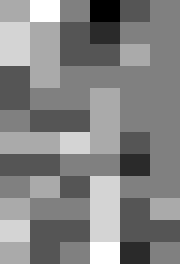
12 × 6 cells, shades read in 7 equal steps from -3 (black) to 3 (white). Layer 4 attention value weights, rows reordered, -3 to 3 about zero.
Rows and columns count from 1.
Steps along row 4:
up down same same same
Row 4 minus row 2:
-3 0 1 2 0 0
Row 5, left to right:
-1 0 0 1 0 0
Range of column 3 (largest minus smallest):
3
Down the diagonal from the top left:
1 1 -1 0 0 0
